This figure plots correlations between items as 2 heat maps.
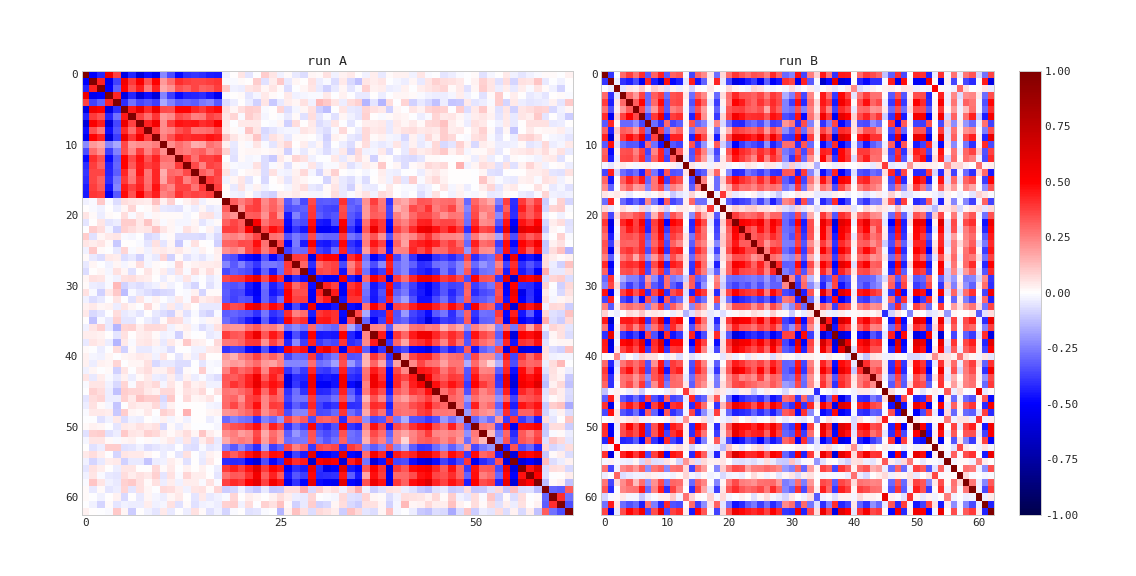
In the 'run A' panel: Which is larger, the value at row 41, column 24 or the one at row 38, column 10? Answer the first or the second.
the first
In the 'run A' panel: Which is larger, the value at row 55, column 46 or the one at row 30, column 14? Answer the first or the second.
the second
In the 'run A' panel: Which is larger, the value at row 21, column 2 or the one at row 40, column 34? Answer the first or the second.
the first
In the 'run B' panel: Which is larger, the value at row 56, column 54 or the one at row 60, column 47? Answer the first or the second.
the first
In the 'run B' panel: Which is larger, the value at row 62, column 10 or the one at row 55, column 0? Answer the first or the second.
the second
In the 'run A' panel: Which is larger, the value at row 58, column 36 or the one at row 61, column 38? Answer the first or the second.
the first
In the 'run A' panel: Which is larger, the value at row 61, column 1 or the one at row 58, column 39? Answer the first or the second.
the first
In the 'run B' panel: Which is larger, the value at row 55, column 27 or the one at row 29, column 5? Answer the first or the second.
the first
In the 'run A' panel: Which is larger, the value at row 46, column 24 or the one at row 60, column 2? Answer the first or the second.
the first
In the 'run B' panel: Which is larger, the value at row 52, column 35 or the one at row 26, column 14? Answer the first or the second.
the second
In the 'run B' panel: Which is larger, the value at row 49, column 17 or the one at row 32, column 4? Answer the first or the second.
the first
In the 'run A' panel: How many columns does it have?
63
